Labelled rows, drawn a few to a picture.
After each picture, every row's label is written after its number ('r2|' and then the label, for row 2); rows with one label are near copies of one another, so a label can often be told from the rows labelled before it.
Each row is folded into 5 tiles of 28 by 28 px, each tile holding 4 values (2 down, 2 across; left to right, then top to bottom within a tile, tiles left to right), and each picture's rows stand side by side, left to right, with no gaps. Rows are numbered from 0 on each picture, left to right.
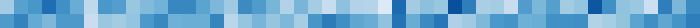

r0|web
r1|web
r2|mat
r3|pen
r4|pen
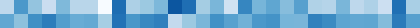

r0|mat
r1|pen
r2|mat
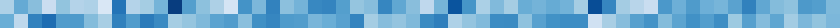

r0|mat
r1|pen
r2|web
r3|pen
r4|pen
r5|web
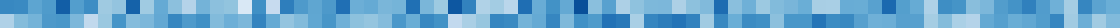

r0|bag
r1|mat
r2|bag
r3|pen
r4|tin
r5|tin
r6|web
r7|web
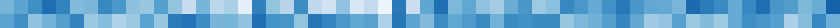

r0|web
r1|mat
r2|mat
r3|tin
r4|bag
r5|bag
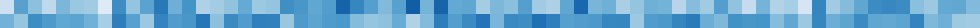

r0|mat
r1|tin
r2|bag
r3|tin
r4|tin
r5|mat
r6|web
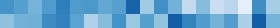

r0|bag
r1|mat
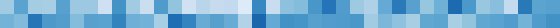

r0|mat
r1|mat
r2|web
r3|pen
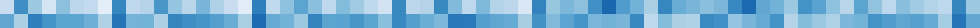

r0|mat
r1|mat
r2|mat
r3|mat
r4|web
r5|web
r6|mat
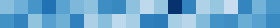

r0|web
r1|pen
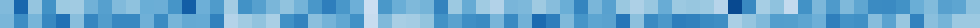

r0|tin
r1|web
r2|web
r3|tin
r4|tin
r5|pen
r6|web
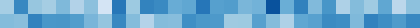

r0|mat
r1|bag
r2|tin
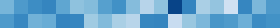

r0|web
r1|pen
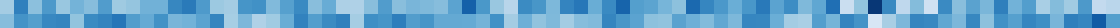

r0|tin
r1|web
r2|tin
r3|web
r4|bag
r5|bag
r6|pen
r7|tin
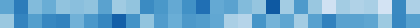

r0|tin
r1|bag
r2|mat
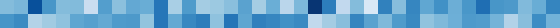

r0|pen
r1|tin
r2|pen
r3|bag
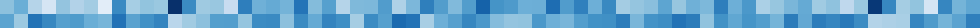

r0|mat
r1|pen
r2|tin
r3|bag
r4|tin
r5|tin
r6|pen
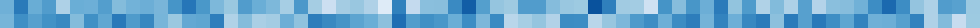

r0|tin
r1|web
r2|mat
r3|web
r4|pen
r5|tin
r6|web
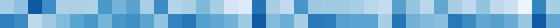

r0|pen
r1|mat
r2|mat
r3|mat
